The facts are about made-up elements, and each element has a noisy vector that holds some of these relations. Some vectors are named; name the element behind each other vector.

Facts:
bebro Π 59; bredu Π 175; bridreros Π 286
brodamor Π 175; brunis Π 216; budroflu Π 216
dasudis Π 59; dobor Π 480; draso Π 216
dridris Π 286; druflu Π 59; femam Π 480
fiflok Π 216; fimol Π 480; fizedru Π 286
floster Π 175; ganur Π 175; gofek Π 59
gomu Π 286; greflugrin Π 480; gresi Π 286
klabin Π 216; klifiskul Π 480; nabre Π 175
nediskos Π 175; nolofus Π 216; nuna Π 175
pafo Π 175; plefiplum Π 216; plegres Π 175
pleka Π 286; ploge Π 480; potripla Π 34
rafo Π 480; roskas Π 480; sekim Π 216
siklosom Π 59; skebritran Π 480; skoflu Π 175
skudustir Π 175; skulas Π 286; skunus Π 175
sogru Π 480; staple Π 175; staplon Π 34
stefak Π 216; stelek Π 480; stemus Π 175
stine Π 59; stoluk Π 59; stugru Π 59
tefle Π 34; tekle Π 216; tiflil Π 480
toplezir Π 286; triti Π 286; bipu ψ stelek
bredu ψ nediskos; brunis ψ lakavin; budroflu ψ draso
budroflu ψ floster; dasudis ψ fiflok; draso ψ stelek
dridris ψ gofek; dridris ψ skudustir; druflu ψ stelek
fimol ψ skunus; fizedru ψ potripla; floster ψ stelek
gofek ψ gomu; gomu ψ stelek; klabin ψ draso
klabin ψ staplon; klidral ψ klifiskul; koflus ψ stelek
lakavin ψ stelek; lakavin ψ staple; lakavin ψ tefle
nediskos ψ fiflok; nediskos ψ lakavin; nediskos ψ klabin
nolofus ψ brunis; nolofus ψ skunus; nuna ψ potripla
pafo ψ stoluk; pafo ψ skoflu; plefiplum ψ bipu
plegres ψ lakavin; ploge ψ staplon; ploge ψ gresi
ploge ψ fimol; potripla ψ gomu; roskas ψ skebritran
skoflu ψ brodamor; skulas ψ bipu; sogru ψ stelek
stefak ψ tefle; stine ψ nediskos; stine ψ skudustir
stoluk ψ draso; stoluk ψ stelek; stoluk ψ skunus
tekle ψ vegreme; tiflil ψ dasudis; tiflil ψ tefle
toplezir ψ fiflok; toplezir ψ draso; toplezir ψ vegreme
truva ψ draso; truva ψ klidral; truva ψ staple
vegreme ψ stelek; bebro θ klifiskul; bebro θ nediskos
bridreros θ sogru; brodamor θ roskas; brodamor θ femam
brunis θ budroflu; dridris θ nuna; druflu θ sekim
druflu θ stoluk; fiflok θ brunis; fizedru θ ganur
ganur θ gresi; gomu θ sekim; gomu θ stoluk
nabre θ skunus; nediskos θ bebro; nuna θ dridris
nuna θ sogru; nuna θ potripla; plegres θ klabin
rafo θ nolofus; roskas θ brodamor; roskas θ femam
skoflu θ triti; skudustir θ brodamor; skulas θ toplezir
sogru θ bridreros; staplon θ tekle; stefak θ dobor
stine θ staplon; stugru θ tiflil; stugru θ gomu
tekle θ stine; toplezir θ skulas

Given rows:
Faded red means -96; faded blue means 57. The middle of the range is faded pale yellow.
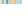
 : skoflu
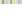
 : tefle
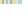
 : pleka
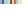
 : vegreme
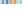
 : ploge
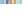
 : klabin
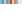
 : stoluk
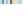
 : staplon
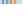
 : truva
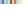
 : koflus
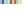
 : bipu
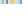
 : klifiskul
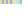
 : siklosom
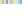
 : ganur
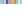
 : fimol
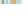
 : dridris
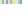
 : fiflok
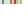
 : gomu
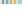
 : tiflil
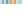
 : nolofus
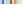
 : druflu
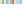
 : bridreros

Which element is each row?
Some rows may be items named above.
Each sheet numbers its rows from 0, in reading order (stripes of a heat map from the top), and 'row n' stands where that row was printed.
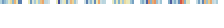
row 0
nediskos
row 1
dridris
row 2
lakavin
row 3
tekle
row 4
fiflok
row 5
fimol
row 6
sogru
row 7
ploge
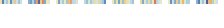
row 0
stine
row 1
stoluk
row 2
dridris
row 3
bebro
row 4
sekim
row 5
fizedru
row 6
tiflil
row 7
stelek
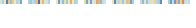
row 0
skunus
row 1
toplezir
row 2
stefak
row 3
nuna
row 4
brunis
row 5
bebro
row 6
budroflu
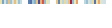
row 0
dasudis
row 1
draso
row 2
potripla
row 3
skulas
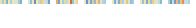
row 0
staple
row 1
klifiskul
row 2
gofek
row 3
tiflil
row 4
bredu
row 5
sekim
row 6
budroflu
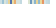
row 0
skulas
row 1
plefiplum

